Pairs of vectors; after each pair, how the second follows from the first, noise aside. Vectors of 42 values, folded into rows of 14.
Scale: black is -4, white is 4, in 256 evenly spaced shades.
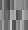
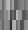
negated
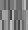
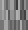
wrapped around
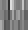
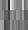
copied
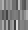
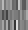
copied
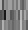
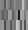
shuffled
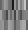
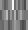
negated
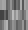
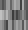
negated
